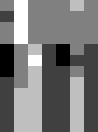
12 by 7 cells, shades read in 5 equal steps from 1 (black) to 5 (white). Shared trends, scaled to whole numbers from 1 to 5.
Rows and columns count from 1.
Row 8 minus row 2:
0 -2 1 -1 -1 1 -1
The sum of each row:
24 22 23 23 16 16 17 19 20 20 20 20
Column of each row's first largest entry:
2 2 2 2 3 3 3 3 2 2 2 2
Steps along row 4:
up down same same same same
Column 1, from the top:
3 2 3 3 1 1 1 2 2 2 2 2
